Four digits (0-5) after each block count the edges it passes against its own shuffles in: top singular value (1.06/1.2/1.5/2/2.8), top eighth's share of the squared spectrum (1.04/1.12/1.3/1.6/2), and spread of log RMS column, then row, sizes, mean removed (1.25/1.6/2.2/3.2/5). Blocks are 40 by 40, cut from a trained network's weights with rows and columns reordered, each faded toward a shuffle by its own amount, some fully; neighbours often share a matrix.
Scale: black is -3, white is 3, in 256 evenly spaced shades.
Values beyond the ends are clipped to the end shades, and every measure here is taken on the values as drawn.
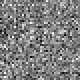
2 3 1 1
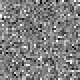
0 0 0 0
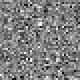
2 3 1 1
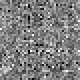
2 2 0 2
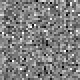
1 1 0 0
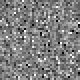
0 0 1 0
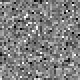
0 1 0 0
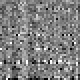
2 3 0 3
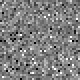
0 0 0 0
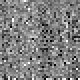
2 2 0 2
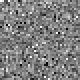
1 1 0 0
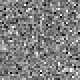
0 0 0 0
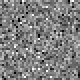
0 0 0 0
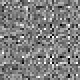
4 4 2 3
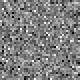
0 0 0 0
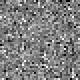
0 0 0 0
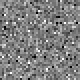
1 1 0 0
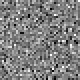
1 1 0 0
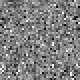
1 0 0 0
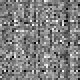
3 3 0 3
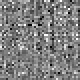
3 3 0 2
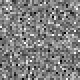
1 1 0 0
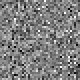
2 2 1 0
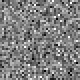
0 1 1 0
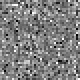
3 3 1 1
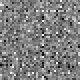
3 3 1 1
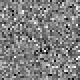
1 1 0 0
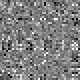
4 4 2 2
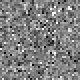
1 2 0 0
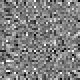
3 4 2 2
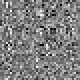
3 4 2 2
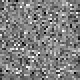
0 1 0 0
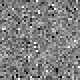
1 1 0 0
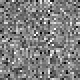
3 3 1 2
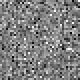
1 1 0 0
